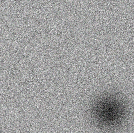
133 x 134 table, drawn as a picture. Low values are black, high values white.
Odd rows or columns: none. Ninth with the lowest average: bottom right. Mirror symmetry: none. Stripes: none. Dips: one, in the bottom right.
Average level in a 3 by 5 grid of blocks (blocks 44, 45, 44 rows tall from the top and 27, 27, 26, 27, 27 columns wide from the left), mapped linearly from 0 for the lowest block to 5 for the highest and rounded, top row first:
5 5 5 5 5 / 5 5 5 5 5 / 5 5 5 1 0
